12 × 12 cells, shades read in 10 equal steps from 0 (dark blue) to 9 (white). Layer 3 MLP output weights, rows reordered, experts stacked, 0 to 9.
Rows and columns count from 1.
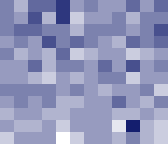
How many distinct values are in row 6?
5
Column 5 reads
1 1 4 4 3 4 5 5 6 6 7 9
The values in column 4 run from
2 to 7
